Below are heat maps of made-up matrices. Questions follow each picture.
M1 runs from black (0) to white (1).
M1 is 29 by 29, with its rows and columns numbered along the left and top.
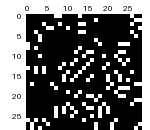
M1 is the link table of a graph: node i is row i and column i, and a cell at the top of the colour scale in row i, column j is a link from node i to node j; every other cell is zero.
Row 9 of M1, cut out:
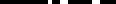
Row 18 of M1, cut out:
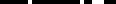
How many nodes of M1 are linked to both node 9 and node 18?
2
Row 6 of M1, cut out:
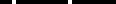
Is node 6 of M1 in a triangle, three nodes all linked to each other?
no
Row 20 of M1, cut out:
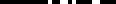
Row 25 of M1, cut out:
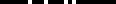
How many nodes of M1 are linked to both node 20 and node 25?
2
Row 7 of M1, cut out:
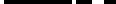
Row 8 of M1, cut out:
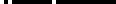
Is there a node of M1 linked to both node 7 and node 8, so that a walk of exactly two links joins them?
yes
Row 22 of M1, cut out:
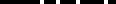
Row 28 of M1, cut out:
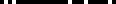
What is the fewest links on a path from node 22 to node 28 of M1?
3
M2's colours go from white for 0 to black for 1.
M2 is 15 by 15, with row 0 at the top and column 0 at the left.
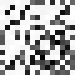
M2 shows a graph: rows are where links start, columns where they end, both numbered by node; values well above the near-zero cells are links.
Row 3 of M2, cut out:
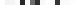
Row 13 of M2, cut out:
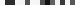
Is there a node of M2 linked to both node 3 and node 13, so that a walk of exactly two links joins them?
no
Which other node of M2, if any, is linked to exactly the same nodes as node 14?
node 8
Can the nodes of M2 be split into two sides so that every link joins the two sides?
no
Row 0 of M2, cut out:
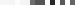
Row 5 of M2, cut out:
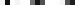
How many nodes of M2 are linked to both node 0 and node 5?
4
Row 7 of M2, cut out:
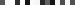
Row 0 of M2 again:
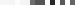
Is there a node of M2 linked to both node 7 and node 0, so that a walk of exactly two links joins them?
yes
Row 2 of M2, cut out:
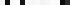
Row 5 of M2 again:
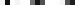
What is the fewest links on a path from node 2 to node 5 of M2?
2
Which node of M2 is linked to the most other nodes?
node 12
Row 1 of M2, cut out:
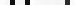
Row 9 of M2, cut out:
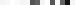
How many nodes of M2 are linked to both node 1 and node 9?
1
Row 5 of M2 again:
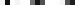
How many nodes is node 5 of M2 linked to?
6
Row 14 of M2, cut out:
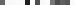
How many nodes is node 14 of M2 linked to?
7
